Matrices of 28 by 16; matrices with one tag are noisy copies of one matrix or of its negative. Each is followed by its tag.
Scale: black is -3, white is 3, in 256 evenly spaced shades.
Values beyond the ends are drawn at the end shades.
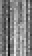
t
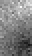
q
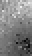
q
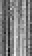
t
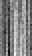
t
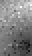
q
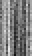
t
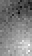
q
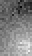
q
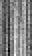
t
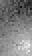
q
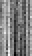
t
